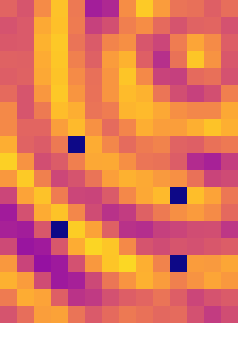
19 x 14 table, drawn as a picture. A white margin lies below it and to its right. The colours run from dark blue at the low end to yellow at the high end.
Concentric rings centre on the top right. Neither half mirrors the other. Four lone cells stand out, each far lower than its neighbours.
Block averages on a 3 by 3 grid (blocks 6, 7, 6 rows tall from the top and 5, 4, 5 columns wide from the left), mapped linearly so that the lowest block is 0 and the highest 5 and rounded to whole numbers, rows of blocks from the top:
542 | 454 | 041
